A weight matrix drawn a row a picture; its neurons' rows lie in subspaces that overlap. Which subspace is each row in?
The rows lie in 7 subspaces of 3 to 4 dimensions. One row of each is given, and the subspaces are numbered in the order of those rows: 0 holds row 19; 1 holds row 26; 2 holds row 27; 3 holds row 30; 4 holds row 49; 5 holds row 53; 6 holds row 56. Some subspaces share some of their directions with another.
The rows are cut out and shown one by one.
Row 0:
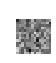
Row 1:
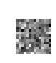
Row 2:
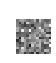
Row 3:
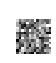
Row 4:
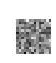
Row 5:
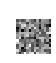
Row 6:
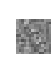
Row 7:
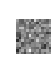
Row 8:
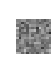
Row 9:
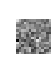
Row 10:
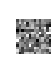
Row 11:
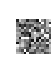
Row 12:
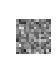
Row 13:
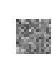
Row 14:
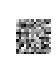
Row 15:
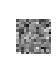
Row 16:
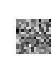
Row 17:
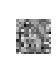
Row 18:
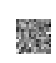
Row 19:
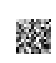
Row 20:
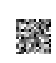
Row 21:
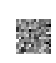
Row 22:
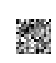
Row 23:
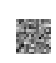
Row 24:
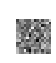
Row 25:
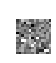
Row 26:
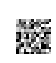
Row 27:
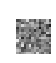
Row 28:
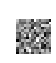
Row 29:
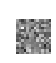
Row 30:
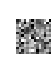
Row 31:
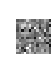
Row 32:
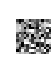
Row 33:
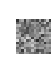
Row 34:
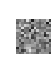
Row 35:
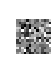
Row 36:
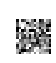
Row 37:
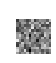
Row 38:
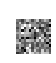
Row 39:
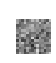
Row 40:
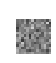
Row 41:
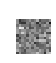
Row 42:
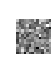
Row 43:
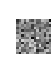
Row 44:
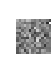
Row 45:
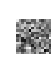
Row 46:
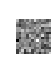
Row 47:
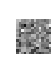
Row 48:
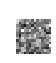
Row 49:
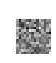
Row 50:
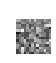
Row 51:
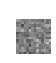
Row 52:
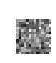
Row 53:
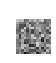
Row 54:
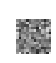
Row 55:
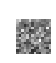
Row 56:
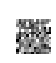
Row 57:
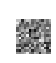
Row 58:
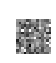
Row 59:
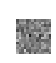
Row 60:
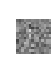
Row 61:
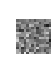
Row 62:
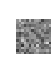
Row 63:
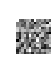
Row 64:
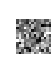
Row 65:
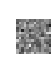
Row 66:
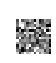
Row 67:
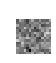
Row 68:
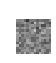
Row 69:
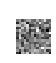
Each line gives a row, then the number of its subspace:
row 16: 6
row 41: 0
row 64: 1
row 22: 3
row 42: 4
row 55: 5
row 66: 4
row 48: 5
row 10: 6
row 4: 2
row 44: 0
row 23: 5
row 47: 5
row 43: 3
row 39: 3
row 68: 2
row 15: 4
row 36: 4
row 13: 1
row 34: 3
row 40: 3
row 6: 1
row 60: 5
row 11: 0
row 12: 0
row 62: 4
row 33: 3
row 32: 5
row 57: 5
